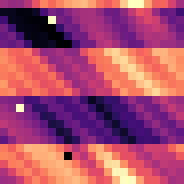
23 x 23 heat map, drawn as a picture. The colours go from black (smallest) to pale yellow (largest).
The ninth with the lowest average is the top left. Three lone cells stand out: two far higher and one far lower than their neighbours. Horizontal stripes repeat 2 times down the table.
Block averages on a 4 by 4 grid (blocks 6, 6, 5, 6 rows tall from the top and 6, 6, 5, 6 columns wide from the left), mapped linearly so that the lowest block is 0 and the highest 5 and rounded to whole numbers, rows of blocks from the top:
0222 | 4355 | 2002 | 4443
